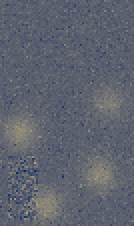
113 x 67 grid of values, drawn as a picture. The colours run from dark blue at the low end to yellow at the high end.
The bottom left is the roughest part. An odd patch, rougher than its surroundings, sits in the bottom left. Four bumps rise from the field. The halves do not mirror each other.
